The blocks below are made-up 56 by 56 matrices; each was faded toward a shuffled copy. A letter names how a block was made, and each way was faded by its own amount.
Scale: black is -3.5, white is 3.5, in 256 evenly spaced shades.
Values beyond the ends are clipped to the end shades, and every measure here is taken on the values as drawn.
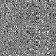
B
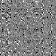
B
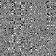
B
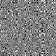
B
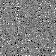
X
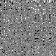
X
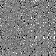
X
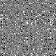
B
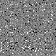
X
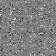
X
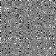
B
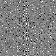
X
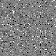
X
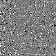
X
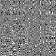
B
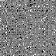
B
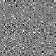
B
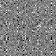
B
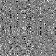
B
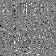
X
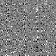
B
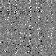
X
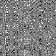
B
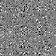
X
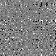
B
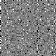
B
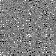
X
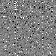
X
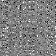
B
